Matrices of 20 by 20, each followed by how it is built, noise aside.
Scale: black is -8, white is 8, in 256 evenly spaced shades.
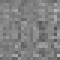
low rank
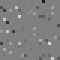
sparse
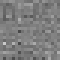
low rank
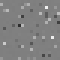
sparse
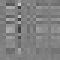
low rank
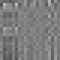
low rank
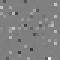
sparse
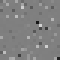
sparse
